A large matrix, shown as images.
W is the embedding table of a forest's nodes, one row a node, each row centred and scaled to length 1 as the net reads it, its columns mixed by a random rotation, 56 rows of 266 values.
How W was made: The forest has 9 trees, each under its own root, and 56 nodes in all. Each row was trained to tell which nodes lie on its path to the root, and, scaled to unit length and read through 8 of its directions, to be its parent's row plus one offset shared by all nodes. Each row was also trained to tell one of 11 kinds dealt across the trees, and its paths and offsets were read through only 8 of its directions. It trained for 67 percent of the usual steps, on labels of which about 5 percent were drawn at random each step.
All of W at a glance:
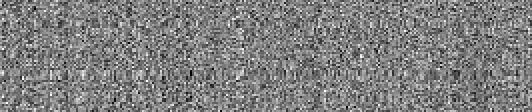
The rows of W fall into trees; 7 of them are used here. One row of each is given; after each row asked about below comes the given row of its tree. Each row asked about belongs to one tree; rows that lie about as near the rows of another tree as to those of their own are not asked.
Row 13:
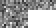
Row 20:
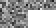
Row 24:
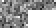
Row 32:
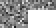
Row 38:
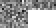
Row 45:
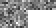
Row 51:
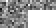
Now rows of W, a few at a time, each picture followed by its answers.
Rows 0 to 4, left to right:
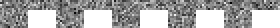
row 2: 32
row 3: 24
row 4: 45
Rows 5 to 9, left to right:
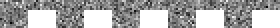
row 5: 38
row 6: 51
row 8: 24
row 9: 13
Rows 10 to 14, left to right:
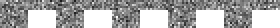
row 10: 32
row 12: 32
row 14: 24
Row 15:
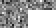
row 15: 45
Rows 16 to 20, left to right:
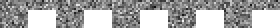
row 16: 24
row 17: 38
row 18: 20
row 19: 38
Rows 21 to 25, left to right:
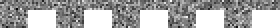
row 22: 32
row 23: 32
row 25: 45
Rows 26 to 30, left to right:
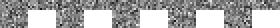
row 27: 20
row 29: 32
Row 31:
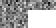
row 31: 24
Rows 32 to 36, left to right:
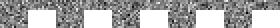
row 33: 24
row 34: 13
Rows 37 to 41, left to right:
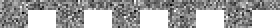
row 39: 38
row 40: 13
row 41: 38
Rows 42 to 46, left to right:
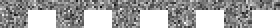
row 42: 24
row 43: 32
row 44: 20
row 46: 38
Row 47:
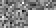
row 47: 38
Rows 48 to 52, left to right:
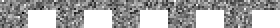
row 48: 24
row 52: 45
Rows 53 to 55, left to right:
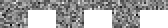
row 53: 38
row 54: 32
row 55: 51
